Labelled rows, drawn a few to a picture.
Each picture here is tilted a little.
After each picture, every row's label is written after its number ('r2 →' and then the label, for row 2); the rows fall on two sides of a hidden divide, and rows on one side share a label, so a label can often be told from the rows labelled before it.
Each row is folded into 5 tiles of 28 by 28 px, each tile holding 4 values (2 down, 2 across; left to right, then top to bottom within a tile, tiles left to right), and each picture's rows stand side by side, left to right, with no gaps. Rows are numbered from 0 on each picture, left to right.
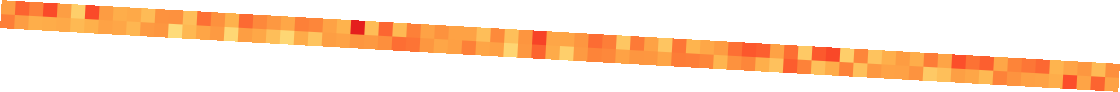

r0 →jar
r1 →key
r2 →key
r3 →key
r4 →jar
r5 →jar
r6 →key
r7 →jar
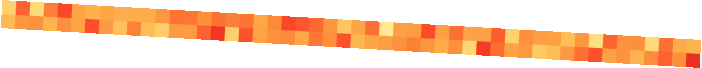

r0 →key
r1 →key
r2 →jar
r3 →key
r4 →key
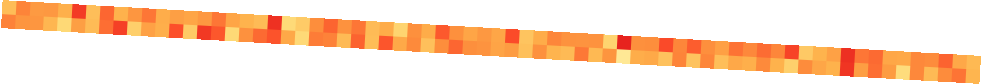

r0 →key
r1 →key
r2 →key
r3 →jar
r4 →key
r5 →jar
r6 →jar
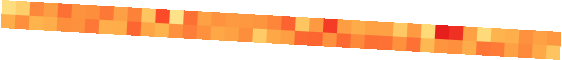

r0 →key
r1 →key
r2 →jar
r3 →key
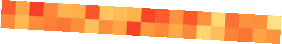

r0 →jar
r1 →jar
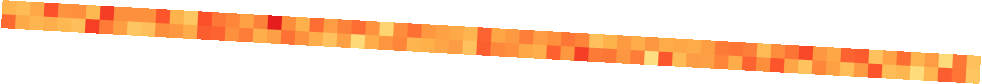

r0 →key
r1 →key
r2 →jar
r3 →key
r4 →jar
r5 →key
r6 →jar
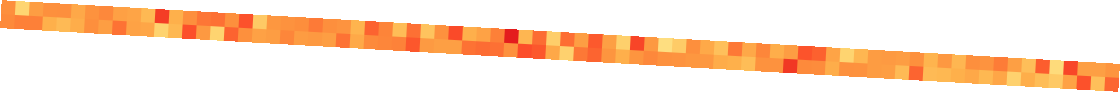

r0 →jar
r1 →key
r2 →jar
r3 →jar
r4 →jar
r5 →key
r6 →key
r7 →jar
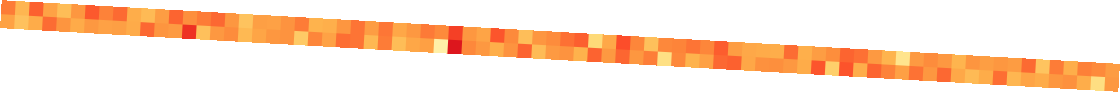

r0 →jar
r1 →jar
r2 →key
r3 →jar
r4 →key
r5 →jar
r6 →jar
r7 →key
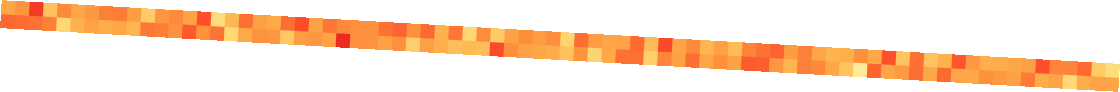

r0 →jar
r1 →key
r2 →key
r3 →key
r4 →key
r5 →key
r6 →key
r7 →key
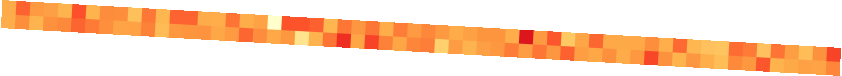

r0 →key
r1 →jar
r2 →jar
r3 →key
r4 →jar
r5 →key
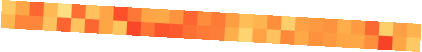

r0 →key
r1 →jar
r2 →jar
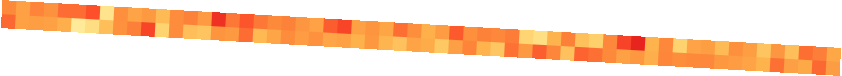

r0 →jar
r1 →key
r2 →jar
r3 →jar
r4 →key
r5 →key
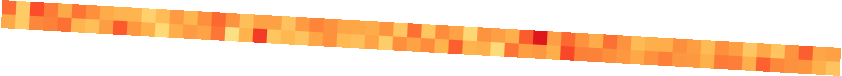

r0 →jar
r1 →key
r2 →key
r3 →key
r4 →jar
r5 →key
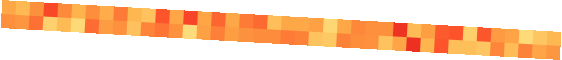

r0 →jar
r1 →key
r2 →key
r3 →jar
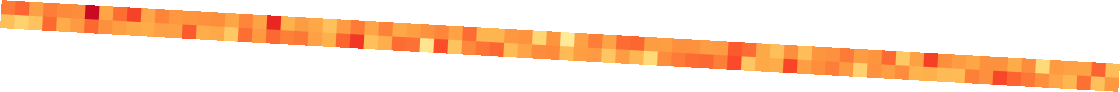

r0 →jar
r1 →key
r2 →key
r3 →key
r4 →key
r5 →jar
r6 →jar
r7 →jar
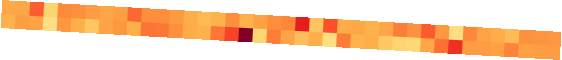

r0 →key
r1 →jar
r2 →key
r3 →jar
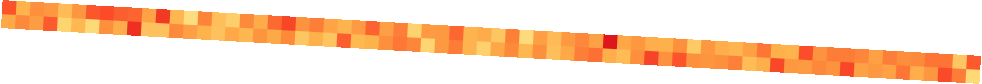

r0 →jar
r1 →key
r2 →jar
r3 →jar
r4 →jar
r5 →key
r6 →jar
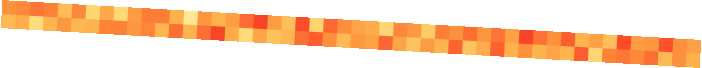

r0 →key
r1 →key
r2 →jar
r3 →key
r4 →key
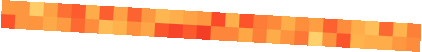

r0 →key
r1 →key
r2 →key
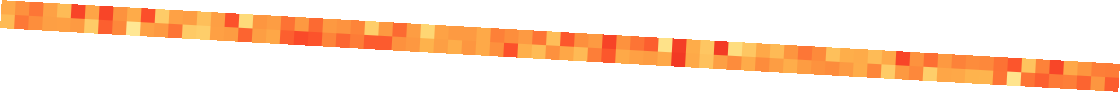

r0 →key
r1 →jar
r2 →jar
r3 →key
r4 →jar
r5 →key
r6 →key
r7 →key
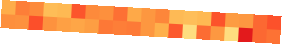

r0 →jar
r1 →key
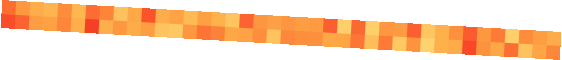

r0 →jar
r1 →key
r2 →key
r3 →key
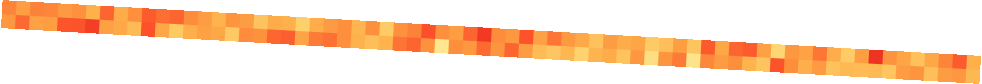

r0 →key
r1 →jar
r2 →jar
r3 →key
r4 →key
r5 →jar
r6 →key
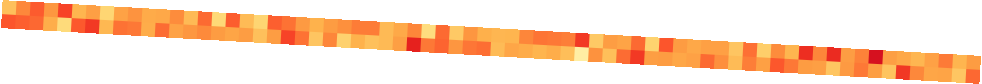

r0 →jar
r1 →jar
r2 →jar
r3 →key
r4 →key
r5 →key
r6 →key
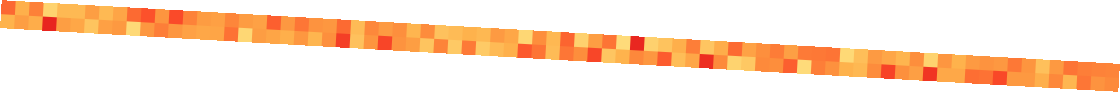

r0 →jar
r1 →jar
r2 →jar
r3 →jar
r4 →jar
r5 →key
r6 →key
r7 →jar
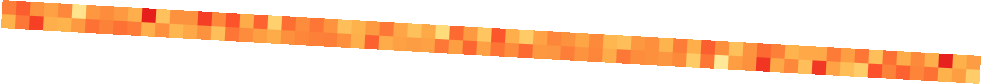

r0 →jar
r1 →jar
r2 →jar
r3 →jar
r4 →jar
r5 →key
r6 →key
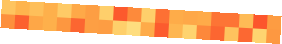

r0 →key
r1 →key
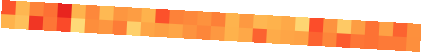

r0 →jar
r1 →key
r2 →jar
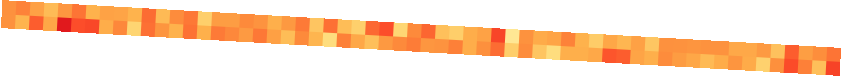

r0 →key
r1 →jar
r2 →key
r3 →key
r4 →key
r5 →jar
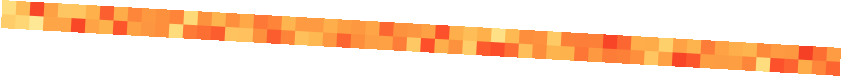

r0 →key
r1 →key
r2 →key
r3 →key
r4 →jar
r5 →key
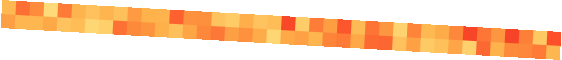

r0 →key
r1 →key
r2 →jar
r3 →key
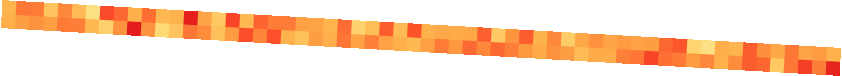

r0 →key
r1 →jar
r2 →key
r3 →key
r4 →key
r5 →jar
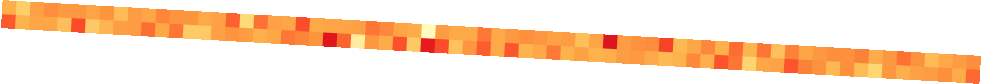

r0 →key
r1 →jar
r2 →jar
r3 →key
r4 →key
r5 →jar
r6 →key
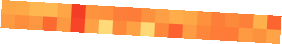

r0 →key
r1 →key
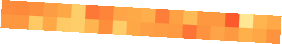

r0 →jar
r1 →jar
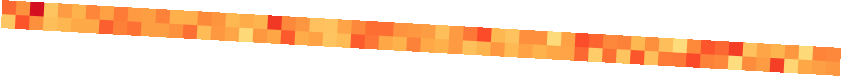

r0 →jar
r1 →key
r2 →key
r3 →key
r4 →jar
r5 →jar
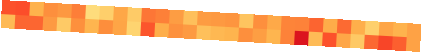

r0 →jar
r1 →jar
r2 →jar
